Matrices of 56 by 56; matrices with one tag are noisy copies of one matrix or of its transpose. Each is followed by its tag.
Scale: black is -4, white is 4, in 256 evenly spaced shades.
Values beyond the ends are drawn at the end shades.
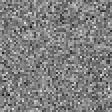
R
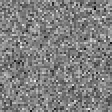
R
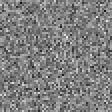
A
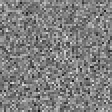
A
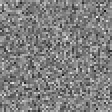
A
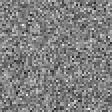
R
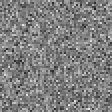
R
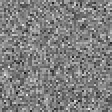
R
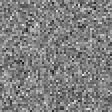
R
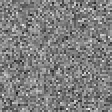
R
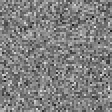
R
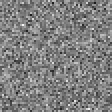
R
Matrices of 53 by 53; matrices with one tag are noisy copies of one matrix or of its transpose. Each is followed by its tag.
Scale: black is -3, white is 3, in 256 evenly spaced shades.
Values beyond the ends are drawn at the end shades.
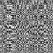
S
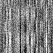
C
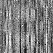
C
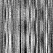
C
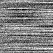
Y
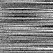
Y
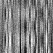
C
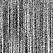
Y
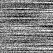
Y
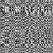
S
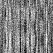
C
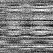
C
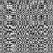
S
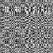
S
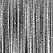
Y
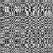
S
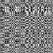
S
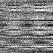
C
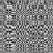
S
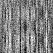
C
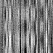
C
